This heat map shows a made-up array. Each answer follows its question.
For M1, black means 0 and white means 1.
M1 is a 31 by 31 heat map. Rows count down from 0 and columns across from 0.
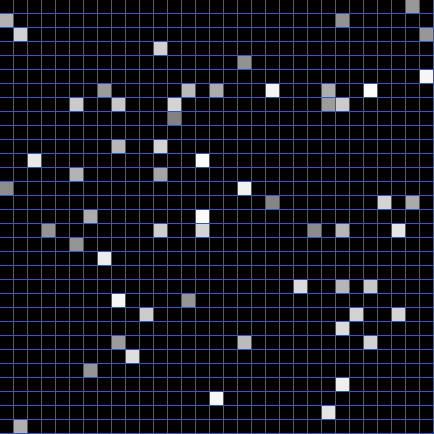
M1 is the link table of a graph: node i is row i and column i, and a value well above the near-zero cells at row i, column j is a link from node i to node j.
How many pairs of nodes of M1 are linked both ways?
2
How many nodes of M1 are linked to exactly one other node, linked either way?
3
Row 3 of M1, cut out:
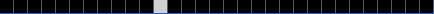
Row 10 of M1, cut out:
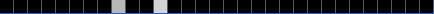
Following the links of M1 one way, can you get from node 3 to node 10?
no
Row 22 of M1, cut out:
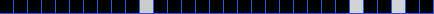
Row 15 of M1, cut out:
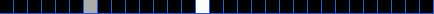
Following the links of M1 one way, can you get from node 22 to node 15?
yes
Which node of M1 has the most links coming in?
node 24
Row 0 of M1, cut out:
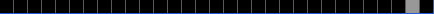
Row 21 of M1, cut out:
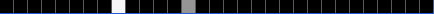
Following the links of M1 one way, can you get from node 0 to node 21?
no
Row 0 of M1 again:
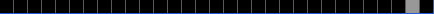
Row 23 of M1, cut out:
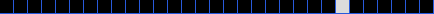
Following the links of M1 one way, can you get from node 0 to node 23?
yes
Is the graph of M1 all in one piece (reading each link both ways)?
yes
